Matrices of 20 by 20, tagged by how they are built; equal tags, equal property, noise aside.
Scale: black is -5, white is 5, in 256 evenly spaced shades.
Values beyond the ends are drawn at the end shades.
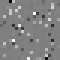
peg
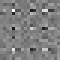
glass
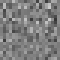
glass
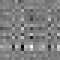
glass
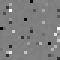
peg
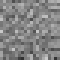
glass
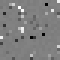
peg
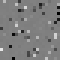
peg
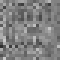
glass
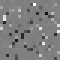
peg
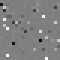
peg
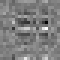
glass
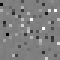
peg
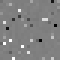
peg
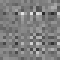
glass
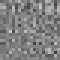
glass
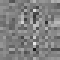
glass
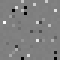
peg
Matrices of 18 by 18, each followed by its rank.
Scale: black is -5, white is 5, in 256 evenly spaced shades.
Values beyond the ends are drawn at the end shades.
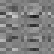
two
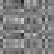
two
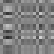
one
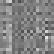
three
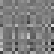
two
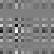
one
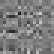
three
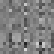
three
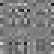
three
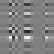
one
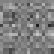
three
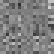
three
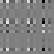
one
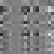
two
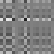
one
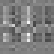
two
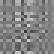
two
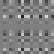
one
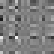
two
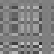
one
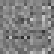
three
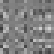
two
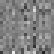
three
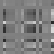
one
